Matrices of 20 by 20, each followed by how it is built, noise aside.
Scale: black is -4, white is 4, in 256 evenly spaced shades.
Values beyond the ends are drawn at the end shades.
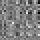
low rank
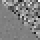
upper triangular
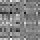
low rank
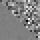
upper triangular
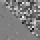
upper triangular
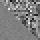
upper triangular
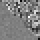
upper triangular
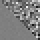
upper triangular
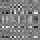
low rank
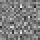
low rank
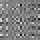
low rank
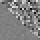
upper triangular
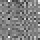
low rank
